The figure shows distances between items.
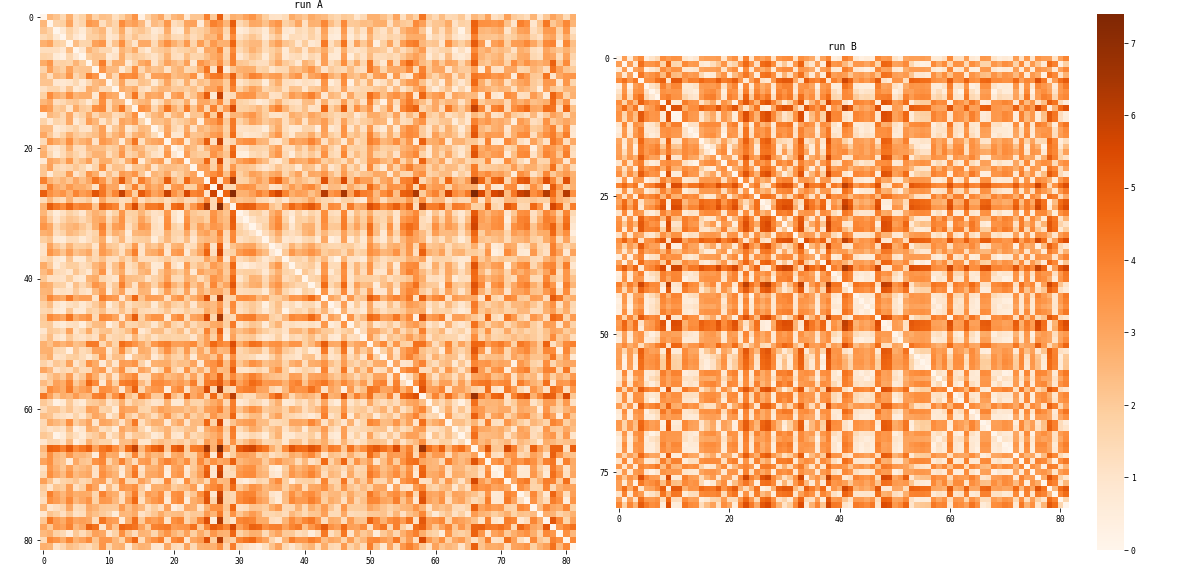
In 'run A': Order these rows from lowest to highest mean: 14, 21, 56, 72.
21, 72, 14, 56
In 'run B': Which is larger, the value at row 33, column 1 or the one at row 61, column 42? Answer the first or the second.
the first
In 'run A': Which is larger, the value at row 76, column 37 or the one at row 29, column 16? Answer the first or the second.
the second
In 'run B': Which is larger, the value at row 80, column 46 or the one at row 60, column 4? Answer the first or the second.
the second
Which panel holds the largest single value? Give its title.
run A
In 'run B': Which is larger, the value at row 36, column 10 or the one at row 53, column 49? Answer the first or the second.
the second
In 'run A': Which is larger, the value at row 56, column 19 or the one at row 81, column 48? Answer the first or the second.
the first
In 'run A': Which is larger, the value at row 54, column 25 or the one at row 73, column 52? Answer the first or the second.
the second
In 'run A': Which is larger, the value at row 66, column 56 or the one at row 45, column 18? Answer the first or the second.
the first
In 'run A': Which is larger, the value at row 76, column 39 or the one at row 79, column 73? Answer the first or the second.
the second
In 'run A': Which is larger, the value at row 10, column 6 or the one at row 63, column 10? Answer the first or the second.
the second
